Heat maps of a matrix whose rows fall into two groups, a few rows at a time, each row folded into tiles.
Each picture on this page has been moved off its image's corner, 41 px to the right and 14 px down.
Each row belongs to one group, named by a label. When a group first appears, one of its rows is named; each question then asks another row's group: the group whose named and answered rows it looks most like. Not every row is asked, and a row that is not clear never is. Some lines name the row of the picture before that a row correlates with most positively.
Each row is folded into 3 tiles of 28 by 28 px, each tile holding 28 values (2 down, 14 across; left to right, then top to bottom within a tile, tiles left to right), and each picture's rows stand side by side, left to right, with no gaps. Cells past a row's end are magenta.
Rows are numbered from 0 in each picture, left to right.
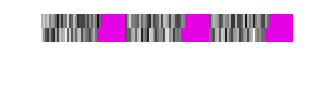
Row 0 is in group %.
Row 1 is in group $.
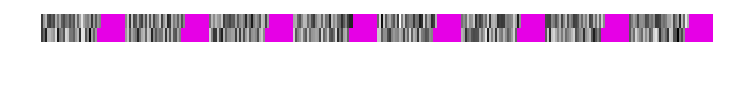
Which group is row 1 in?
%
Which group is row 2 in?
%
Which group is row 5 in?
%
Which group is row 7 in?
$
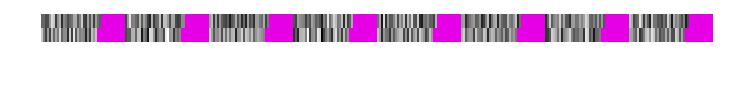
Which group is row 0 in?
%
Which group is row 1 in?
$
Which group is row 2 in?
%
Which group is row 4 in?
%
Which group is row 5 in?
%
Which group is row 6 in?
$
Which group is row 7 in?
%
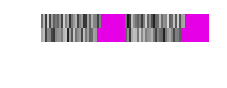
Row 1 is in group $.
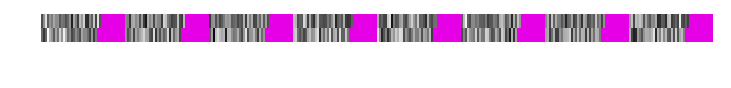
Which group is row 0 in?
$
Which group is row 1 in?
%
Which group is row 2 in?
$
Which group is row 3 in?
%
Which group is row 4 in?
%
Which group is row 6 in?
%
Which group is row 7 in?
%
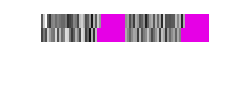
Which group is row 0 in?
$
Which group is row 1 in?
%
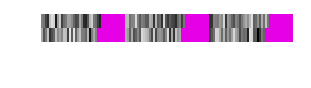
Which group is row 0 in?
%
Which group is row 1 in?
%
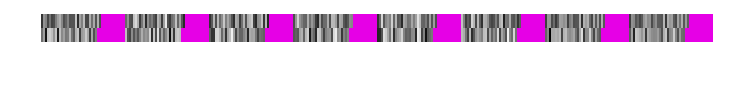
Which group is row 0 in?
$
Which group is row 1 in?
%
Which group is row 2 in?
$
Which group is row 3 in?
$
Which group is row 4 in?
$
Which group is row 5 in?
%
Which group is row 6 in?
$
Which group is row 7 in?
$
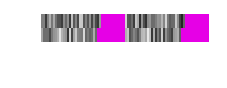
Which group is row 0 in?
%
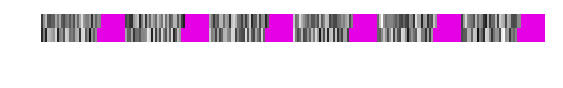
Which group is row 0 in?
$
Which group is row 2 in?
%
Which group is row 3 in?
%
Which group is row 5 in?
$
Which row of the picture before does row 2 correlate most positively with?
1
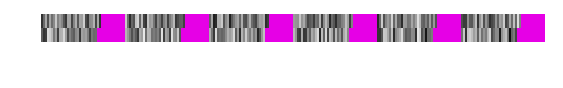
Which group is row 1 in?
%
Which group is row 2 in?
%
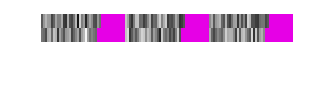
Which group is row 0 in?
$
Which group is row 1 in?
%
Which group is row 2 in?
%
